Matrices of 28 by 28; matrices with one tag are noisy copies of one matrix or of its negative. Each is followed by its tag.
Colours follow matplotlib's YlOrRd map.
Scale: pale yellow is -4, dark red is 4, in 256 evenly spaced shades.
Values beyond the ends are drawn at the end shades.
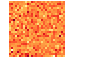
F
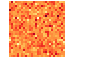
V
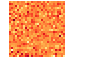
F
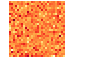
F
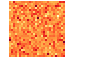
V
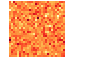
V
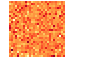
F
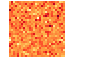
V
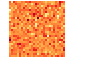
V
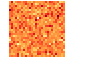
V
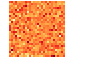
F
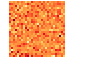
F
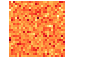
V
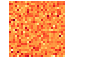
F
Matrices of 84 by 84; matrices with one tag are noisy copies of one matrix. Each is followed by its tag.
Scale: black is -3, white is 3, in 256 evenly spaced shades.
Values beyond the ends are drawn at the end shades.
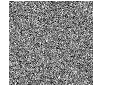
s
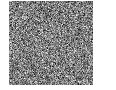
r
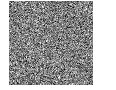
s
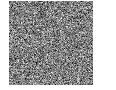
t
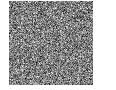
t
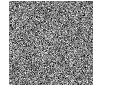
r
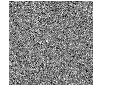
s
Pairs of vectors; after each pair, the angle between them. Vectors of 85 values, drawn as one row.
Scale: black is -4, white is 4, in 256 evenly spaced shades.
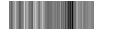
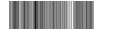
nearly opposite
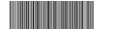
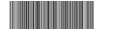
nearly parallel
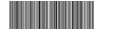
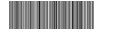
nearly parallel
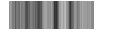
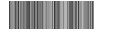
partly aligned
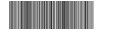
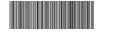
orthogonal
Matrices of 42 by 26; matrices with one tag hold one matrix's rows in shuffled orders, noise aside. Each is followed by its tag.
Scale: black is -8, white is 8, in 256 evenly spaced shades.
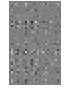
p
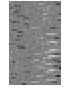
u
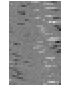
u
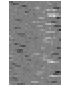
u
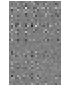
p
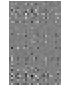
p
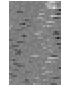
u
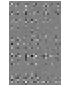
p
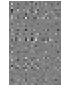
p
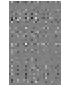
p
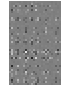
p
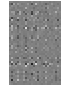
p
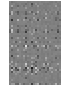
p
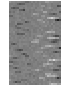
u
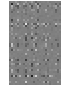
p
